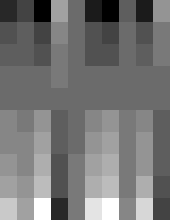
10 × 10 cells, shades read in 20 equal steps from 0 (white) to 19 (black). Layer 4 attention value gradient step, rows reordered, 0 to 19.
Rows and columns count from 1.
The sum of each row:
140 120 117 109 110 98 93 89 83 65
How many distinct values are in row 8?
7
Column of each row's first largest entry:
3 3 3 1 1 4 4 4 4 4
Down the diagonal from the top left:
16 12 13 10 11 9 7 10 6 14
